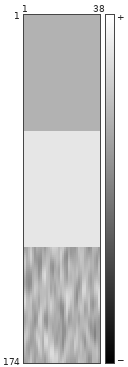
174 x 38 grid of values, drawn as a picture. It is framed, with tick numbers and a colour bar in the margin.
It is made of 3 by 1 panels. Panel 1,1: high, flat. Panel 2,1: very high, flat. Panel 3,1: high, streaked downward.
